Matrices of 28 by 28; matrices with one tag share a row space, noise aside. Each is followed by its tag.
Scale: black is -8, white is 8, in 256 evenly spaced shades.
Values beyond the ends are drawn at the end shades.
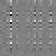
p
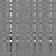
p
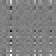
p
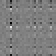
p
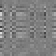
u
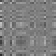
u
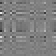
u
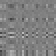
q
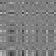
q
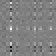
p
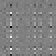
p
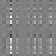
p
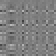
q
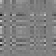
u
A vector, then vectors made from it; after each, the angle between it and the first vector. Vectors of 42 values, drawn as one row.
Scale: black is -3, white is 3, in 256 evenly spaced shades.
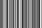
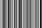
nearly opposite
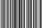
partly opposed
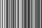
partly aligned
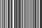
partly opposed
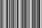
nearly parallel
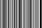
nearly opposite
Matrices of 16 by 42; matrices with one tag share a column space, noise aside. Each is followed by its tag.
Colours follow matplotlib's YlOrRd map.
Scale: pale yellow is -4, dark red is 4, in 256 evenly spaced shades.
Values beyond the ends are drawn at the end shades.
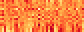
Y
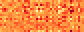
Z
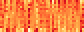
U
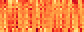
U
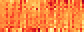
U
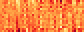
U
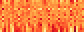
Y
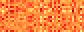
Z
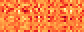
Z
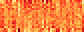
U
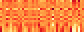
Y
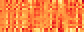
U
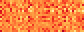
Z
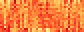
U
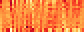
U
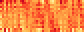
U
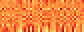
Y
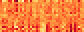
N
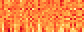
Y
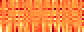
Y
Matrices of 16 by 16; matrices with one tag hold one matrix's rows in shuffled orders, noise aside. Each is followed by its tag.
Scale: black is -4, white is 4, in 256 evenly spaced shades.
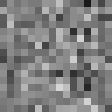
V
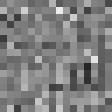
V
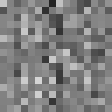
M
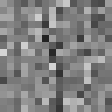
M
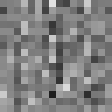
M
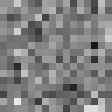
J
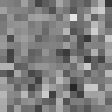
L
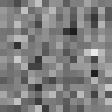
J
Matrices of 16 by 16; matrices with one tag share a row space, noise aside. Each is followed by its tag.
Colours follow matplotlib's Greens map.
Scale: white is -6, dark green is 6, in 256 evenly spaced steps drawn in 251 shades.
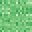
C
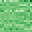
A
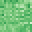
A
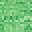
A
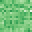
A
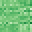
A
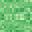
A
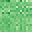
C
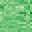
A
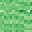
A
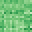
A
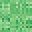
C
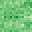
A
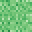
C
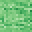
A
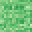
A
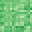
A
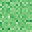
C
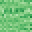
A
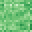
A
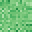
C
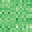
C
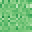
C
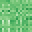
C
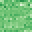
A
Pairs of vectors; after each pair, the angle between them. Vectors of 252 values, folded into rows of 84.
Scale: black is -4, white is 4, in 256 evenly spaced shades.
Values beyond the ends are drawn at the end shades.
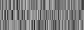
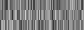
partly aligned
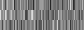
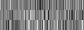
orthogonal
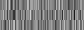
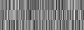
nearly opposite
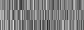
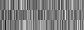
partly opposed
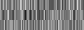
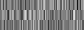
nearly opposite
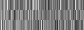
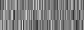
partly aligned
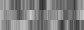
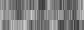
nearly parallel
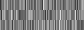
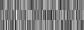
partly aligned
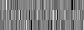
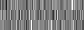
nearly opposite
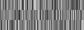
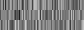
nearly parallel
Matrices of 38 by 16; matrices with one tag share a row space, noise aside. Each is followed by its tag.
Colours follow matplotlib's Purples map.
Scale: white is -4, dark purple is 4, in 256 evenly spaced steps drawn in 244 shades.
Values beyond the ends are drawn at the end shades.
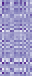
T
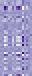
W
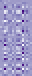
W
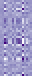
W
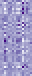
W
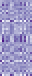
T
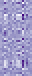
W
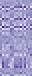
T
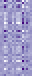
W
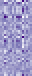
W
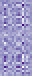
W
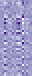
W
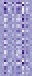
W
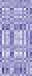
T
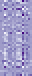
W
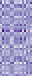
T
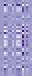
W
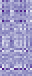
T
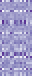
T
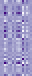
W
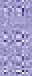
W
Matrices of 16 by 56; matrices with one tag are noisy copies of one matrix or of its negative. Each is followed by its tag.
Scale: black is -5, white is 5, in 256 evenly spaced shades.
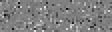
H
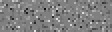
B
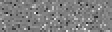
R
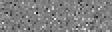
R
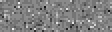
H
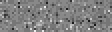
H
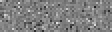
H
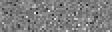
R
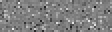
H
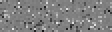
H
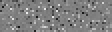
B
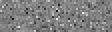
B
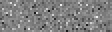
R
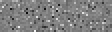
B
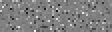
B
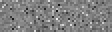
B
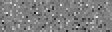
R
